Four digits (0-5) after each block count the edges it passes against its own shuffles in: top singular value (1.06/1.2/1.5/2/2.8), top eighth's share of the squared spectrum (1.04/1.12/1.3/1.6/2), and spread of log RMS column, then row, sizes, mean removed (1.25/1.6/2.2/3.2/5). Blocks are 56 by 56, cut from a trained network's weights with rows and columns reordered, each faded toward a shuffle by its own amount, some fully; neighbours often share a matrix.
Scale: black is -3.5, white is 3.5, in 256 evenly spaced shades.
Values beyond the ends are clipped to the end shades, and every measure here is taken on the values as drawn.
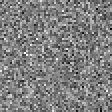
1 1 0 0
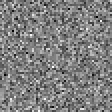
0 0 0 0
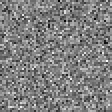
0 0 0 0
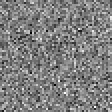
2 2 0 1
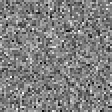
1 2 0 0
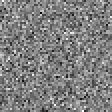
0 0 0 0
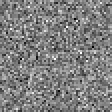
0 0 0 0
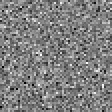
0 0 0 0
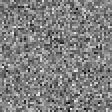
2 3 0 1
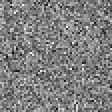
0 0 0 0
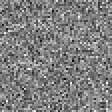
0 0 0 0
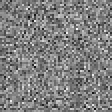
3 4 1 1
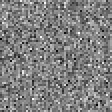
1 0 0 0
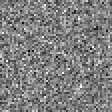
0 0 0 0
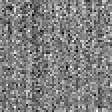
3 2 0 1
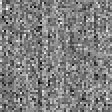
3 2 1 1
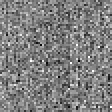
2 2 0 1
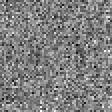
3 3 1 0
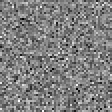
2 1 0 0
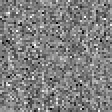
1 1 0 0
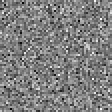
0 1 0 0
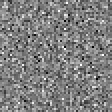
1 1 0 0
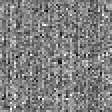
3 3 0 2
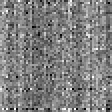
4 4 1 3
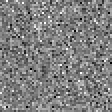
1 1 0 0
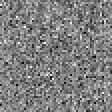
1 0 0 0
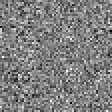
2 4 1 1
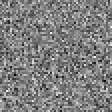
2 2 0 0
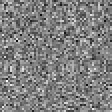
3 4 2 1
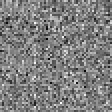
3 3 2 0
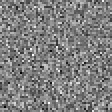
2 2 0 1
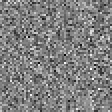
3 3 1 0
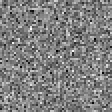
1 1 0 0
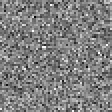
1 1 0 0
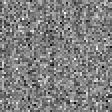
1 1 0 0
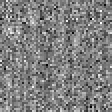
2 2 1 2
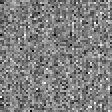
2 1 0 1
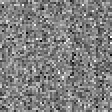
1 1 0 0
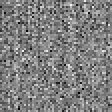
2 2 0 1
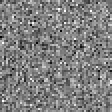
1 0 0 0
